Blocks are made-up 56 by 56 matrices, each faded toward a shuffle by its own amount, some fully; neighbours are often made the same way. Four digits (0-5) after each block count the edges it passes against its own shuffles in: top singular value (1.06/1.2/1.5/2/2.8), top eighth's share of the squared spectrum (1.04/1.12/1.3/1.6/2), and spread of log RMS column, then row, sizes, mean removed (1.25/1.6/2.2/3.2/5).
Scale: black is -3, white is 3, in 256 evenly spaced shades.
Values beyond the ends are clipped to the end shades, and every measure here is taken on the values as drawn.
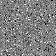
3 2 1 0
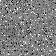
1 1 0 0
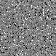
3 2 0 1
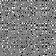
4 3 2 2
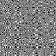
4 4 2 3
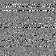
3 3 0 3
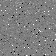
0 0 0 0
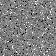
0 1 0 0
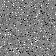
0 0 0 0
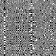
4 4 3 2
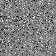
1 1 0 1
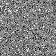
1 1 0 1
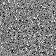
0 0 0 0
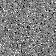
0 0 0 0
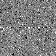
1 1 0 1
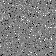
0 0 0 0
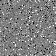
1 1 0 0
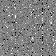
3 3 1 0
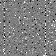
3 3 2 0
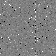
2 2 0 0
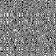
4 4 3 2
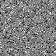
2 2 0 0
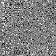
3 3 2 1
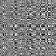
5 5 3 3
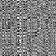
4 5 3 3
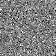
1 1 0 0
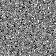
0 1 0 0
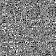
3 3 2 2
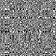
4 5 3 3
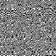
4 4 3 2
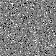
0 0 0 0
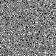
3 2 0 1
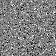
2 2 0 0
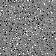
2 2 1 0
